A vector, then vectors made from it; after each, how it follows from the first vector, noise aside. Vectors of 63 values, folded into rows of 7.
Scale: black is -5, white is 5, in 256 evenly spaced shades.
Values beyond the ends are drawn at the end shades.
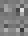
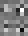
scaled up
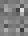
copied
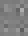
shrunk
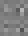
shrunk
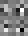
scaled up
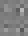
shrunk
